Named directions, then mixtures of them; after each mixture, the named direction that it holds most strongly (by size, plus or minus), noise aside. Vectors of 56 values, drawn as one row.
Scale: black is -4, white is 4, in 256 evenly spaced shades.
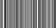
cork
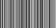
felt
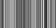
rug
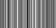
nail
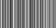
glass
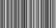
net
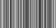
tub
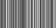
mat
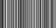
mat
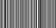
cork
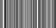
cork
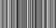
nail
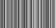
net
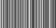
felt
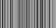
felt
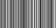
mat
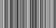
nail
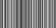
cork
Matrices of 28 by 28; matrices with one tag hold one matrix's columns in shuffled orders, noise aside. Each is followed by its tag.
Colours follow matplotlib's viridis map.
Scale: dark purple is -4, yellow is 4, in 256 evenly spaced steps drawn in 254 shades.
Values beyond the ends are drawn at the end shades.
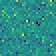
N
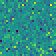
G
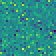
G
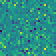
G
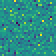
N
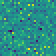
G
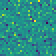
N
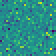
G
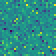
G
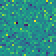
N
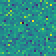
N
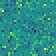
G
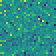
N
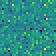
G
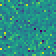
G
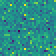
G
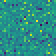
N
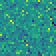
N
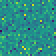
G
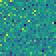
N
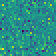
G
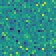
G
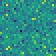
G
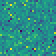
G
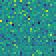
N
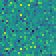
G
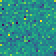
N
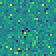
G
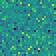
G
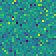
N
